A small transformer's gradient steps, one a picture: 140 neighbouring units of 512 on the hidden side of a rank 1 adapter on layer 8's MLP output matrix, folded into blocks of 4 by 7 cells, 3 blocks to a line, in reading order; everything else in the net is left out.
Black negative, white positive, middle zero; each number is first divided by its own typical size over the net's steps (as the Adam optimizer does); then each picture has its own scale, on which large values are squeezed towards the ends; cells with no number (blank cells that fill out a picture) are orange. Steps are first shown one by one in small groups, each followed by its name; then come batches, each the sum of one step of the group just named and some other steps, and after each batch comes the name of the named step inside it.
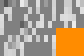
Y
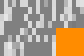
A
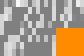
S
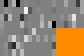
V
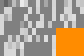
Y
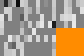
V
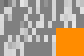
Y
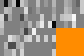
V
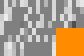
A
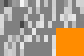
Y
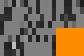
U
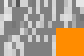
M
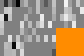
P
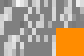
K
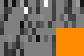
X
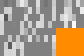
U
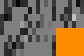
P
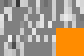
P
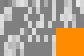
K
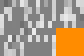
X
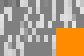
P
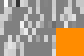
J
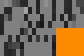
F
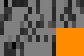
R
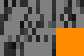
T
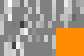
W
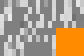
W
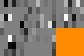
T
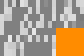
J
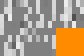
W
